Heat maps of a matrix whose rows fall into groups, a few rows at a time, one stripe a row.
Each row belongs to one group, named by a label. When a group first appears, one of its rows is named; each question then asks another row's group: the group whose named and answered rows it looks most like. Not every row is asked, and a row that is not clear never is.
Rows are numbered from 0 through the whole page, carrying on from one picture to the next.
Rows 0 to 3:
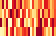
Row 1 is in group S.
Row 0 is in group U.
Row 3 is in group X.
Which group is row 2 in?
U
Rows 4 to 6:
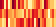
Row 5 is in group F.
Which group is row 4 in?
U
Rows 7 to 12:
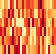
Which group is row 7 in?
X
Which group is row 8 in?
S
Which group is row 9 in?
F
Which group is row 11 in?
S
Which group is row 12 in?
S
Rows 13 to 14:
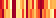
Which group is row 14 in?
U
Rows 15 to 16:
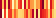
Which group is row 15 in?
F
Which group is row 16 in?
F
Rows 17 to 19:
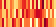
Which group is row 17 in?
F
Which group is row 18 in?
X
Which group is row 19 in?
U
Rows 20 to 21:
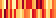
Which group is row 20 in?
X
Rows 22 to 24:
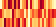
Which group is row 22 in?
S
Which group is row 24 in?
S
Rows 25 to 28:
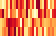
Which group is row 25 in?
X
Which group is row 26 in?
U
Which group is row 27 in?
S
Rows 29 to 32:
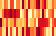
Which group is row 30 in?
S
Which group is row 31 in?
U
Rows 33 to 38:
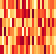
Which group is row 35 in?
U
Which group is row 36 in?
F
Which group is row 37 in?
X
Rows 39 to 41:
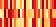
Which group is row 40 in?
S
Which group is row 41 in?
F
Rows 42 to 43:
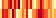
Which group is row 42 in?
S
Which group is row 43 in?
U
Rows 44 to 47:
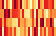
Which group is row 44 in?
U
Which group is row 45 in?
S
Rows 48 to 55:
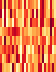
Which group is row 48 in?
F
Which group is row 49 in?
F
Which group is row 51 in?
S
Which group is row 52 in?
F
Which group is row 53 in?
S
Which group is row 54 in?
S
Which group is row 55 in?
U
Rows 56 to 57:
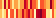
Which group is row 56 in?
F
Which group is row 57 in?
X
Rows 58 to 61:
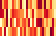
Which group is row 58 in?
U
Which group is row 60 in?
X
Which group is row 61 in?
F
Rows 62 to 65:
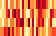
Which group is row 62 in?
X
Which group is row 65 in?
S
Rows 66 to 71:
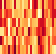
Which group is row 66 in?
F
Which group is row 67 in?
F
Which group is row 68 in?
U
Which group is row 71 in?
S
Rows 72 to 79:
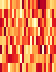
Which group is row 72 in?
X
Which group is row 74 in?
U
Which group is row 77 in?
U
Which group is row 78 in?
S
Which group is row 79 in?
U
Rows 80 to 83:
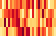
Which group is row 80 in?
X
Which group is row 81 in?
S
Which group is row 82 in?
S
